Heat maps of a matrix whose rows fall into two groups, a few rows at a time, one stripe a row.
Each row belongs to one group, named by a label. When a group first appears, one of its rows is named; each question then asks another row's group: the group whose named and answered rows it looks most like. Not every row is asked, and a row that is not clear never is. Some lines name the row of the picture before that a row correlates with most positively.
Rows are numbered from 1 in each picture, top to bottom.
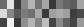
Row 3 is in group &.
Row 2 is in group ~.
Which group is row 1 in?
&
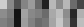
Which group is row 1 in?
~
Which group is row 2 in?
~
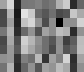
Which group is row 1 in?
~
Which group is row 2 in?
&
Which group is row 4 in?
~
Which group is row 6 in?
&
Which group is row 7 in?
~
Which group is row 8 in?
~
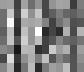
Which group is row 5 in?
&
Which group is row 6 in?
~
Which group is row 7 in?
&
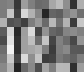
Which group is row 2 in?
&
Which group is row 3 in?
~
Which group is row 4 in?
&
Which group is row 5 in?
&
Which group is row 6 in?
&
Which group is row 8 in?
~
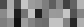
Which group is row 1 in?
&
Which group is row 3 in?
~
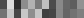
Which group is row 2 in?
&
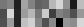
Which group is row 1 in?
~
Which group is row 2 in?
&
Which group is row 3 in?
&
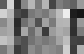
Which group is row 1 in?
&
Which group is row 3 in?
~
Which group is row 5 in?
~
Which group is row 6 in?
~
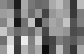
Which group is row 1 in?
~
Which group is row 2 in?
~
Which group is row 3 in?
~
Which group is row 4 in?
~
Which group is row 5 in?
&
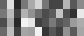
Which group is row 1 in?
&
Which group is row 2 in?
&
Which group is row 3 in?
&
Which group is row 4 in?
&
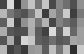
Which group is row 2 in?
~
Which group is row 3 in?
&
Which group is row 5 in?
&
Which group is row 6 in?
~
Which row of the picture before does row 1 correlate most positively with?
1
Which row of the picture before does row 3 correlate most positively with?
1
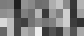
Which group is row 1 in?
~
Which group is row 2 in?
~
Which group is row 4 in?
&
